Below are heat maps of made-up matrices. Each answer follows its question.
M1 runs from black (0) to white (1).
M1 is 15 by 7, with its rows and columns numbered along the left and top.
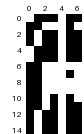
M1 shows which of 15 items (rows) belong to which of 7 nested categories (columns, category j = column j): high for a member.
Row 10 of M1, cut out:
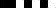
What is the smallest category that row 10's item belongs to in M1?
6
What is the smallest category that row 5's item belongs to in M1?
0
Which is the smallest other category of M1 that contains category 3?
6
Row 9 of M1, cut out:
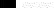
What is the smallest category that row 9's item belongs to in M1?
5
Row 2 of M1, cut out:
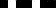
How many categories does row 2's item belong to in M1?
2
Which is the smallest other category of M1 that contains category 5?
3
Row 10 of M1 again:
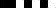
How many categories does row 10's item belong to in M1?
3
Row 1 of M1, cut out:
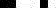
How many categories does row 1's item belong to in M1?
4
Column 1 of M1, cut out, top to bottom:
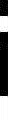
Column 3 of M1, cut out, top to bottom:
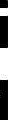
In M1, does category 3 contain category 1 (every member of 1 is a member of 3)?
no
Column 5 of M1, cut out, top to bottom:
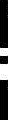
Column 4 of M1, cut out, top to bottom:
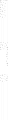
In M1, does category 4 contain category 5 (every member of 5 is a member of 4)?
yes
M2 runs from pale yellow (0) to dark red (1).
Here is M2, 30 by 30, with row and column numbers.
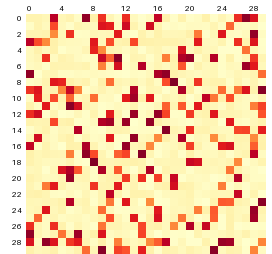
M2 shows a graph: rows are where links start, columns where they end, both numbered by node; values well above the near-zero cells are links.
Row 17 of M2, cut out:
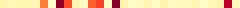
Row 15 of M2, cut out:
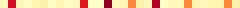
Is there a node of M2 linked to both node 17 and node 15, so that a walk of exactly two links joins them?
yes
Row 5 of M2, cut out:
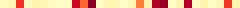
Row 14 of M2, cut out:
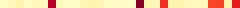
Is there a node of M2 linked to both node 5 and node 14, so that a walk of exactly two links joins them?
yes
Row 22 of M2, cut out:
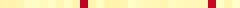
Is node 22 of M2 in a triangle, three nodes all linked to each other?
no
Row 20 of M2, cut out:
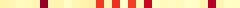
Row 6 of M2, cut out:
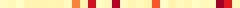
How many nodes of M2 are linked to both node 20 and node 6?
1
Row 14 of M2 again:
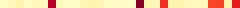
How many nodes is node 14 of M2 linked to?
6
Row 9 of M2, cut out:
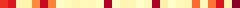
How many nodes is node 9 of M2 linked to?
11
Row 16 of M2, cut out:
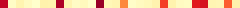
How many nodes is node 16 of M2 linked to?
8
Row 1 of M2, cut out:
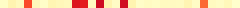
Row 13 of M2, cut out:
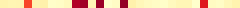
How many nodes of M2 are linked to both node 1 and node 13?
6
